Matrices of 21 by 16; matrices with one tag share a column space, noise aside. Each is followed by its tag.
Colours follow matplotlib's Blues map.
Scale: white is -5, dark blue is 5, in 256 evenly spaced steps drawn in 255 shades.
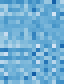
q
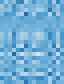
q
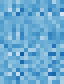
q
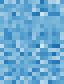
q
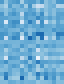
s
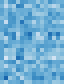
s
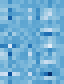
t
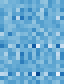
t
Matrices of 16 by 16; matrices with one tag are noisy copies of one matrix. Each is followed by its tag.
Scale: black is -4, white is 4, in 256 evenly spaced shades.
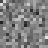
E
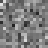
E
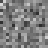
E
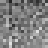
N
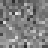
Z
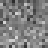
Z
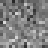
Z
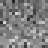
Z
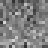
Z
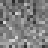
Z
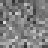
Z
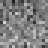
Z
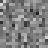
E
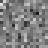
E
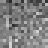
N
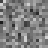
E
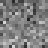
Z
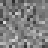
Z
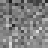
N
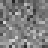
Z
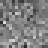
Z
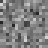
E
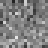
Z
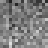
N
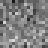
Z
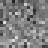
Z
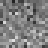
Z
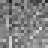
N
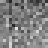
N
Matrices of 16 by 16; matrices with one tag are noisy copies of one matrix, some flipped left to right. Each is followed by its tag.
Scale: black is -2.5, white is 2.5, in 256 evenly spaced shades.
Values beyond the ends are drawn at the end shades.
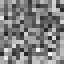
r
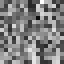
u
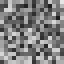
r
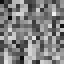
u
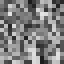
u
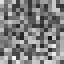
r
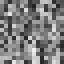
u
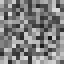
r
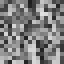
u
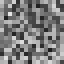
r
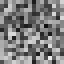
r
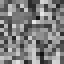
u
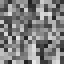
u
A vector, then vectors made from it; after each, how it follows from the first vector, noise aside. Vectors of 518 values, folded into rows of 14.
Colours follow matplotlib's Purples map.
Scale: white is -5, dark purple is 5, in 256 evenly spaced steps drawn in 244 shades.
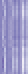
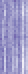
copied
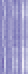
copied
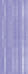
shrunk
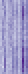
negated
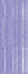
shrunk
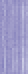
shrunk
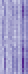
negated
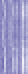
copied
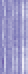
copied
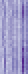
negated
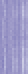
shrunk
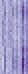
negated
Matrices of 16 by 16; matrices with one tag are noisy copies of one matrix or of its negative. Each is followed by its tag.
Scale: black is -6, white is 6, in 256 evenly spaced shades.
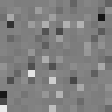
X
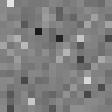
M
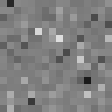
M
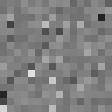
X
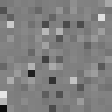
X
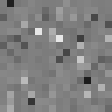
M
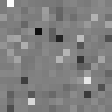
M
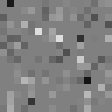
M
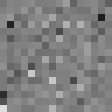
X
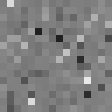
M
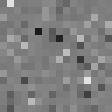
M
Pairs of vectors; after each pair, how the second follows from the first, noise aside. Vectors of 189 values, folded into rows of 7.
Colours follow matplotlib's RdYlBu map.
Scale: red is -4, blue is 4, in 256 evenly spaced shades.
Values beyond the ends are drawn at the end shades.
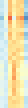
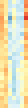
negated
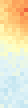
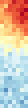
scaled up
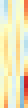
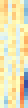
negated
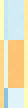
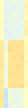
shrunk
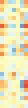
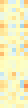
shrunk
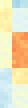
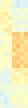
shrunk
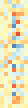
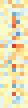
negated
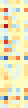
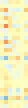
shrunk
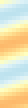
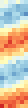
scaled up
